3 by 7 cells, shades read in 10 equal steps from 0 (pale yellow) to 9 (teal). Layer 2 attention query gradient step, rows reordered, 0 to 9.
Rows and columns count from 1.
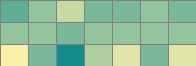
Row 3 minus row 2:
-4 1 4 -1 -3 1 -3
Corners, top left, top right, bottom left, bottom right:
6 5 0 1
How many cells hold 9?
1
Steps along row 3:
up up down down up down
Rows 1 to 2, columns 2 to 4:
4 2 5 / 4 5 4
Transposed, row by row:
6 4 0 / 4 4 5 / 2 5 9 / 5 4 3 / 5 4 1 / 4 4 5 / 5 4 1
